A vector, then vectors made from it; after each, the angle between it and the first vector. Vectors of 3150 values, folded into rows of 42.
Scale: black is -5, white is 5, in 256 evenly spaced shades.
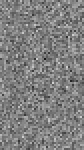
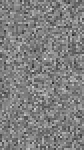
nearly opposite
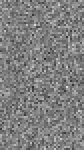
nearly parallel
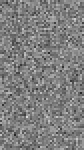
partly aligned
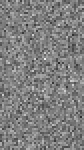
nearly opposite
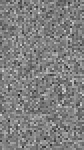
partly opposed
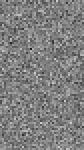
orthogonal
